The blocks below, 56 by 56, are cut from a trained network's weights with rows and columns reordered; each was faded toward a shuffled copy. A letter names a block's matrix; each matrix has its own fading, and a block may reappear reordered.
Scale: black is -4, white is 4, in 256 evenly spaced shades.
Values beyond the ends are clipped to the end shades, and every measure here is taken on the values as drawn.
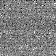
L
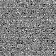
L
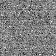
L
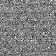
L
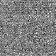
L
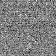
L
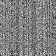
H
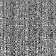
H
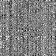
H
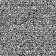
L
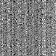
H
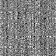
H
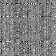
H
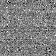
L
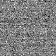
L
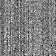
H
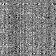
H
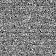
L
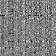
H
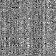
H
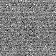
L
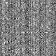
H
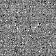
L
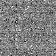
L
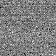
L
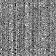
H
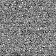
L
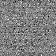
L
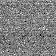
L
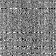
H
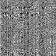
H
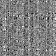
H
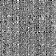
H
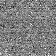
L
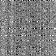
H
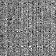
H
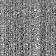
H
